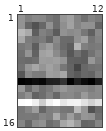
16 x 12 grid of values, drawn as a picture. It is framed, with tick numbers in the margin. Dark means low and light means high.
The grain runs across in streaks. Rows 10 and 13 stand out from the rest. On average the colour sits 50% of the way up the scale. The distribution is heavy-tailed on both sides. No overall slope runs across the table.
